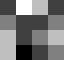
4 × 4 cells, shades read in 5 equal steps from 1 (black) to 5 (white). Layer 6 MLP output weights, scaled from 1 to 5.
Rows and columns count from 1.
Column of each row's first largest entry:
2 1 1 1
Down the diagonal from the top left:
2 2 3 3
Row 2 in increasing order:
2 2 3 3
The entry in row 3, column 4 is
4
